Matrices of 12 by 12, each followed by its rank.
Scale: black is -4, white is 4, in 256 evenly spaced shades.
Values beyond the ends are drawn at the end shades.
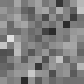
full rank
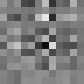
two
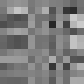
two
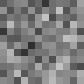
full rank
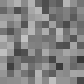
full rank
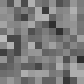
full rank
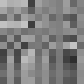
two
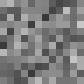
full rank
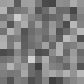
full rank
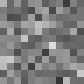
full rank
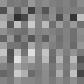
two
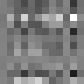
two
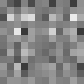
two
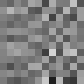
two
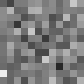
full rank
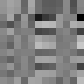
two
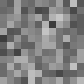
full rank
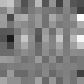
two
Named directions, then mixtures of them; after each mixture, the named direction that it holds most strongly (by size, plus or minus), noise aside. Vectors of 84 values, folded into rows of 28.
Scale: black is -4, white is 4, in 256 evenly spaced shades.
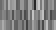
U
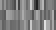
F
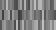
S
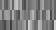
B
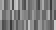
B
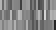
S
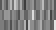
B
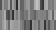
F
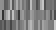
B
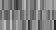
B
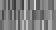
U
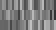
B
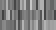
S
